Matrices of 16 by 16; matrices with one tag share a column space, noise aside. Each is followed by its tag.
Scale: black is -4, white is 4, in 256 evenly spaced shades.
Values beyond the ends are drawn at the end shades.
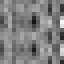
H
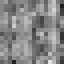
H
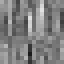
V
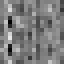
H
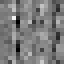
H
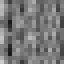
H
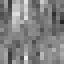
V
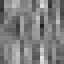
V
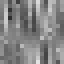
V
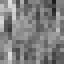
V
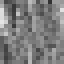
V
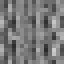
H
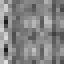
H
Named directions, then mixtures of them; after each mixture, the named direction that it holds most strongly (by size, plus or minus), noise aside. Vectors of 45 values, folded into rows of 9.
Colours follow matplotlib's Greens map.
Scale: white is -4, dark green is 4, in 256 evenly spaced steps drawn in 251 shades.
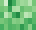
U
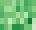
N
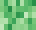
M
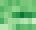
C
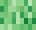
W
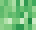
N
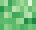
U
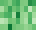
W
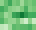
C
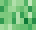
W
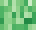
W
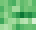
C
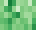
U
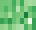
N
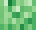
U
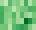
W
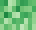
U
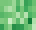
N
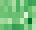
N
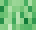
W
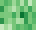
W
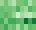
C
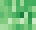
C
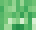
N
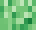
U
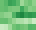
C
